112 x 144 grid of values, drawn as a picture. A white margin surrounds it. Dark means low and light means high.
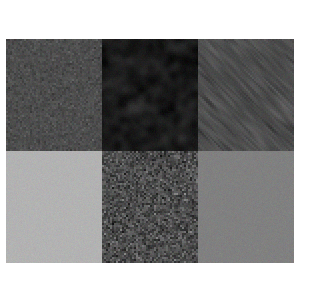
The table splits into 2 rows of 3 panels. Panel 1,1: low, fine-grained, faint in contrast. Panel 1,2: very low, blotchy, faint in contrast. Panel 1,3: low, slanting down to the right, faint in contrast. Panel 2,1: high, flat. Panel 2,2: low, fine-grained. Panel 2,3: middling, flat.
